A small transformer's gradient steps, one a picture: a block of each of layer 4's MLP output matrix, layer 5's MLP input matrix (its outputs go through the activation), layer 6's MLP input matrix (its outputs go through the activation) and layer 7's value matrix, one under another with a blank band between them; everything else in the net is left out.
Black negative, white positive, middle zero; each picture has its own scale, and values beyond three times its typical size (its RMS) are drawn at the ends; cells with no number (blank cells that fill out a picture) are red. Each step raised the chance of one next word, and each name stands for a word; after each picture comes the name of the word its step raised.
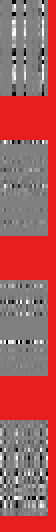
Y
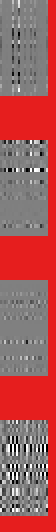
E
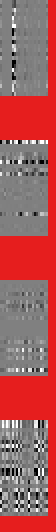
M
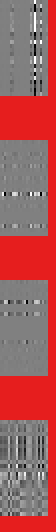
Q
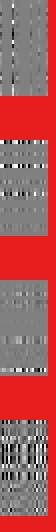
E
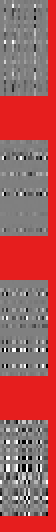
Q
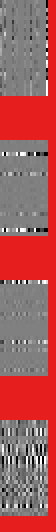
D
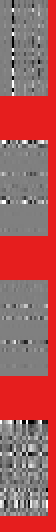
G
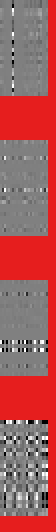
G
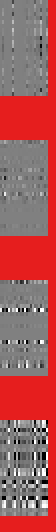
Y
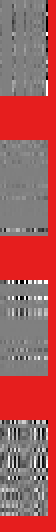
D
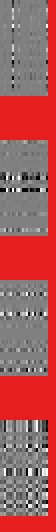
M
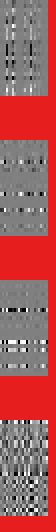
M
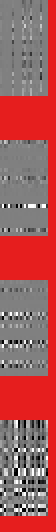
M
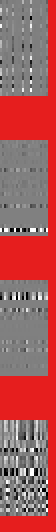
M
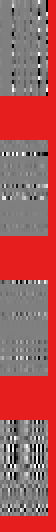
E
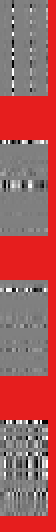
G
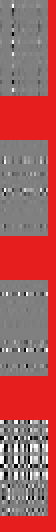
E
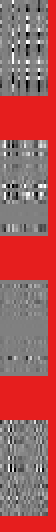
Q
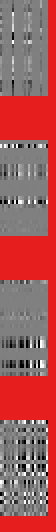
Q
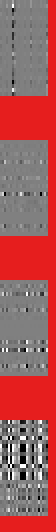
E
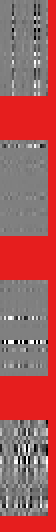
D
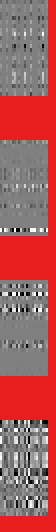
Y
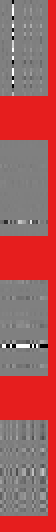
M
